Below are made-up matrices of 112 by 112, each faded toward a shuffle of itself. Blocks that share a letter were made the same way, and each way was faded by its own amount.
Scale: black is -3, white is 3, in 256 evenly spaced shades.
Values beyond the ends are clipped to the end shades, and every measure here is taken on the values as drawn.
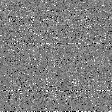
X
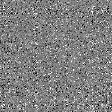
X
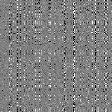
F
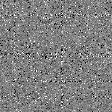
X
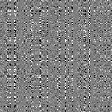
F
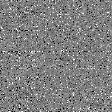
X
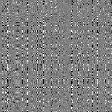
F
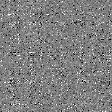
X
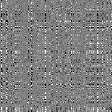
F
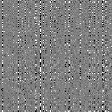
F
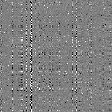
F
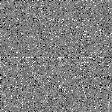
X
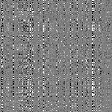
F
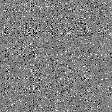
X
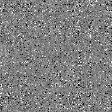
X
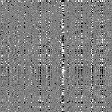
F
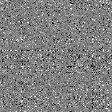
X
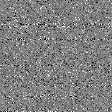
X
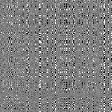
F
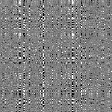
F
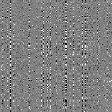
F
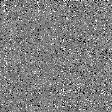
X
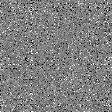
X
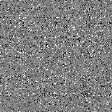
X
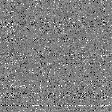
X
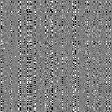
F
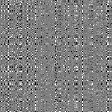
F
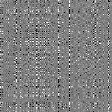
F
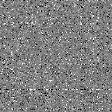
X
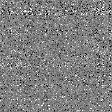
X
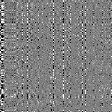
F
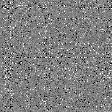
X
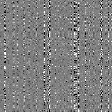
F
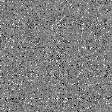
X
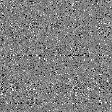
X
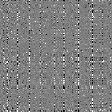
F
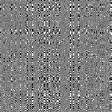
F
